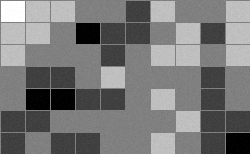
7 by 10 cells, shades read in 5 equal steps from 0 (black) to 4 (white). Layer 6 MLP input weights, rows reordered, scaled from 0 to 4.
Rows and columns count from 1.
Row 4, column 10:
2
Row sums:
25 19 23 18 14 17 15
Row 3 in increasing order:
1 2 2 2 2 2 3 3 3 3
